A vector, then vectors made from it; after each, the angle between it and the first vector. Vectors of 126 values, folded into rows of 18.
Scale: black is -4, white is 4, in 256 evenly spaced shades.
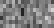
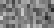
nearly opposite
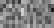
nearly opposite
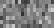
nearly parallel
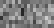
nearly parallel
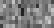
nearly parallel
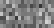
partly aligned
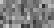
partly aligned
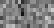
nearly parallel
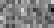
nearly opposite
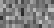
nearly parallel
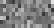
partly opposed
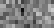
nearly parallel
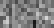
partly aligned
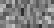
nearly parallel
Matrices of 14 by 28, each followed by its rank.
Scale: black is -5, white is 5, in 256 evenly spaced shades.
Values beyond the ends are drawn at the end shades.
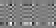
one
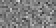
full rank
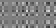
one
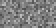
full rank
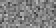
full rank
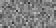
full rank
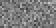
full rank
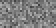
full rank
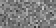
full rank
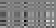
one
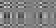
one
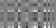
one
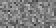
full rank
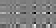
one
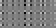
one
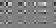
one
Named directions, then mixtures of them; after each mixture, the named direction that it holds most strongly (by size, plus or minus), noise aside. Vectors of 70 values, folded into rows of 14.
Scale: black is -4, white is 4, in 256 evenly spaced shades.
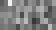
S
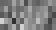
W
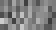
W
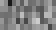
S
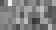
S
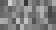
S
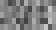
S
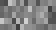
W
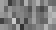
W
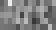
S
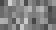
S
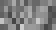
W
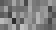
W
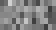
S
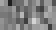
S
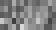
W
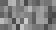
W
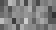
W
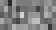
S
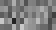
W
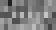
W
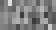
S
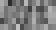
S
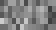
W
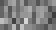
W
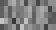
W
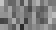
W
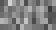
S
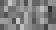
S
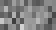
W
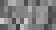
W
